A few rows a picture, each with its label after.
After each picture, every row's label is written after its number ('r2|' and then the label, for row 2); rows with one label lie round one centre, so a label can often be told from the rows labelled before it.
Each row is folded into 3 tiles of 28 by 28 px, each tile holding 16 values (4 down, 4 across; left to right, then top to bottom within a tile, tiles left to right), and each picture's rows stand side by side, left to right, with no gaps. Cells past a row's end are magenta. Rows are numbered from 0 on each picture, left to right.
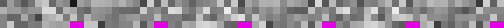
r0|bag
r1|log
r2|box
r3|log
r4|box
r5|log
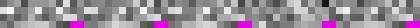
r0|box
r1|box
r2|box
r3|bag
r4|box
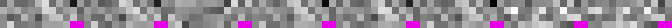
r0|bag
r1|bag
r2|log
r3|bag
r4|bag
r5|bag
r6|box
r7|box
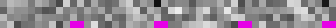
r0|log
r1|bag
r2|box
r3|bag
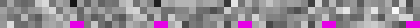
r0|bag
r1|bag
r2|log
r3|log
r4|box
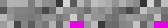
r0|log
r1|log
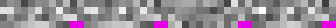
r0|box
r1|box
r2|log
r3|box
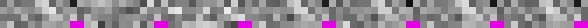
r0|bag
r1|log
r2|box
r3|bag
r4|bag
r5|bag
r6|bag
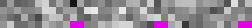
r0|bag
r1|box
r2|log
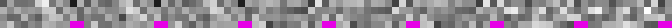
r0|bag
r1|bag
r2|bag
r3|log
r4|log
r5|log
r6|box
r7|box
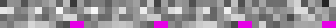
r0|box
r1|box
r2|box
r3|bag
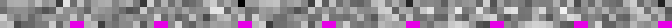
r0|log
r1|log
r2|bag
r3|log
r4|bag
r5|box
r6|box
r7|bag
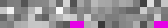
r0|box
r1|log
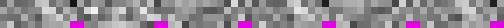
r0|bag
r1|box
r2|log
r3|bag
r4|log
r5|bag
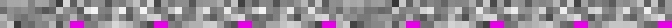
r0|log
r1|box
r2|box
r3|box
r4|log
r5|box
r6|box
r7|box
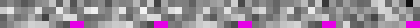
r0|box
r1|box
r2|box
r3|box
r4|bag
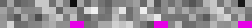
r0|bag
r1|box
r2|bag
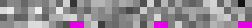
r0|box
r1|log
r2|bag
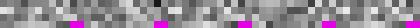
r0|box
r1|bag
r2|box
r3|log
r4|box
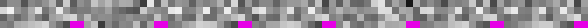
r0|box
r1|log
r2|box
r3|box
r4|bag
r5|box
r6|box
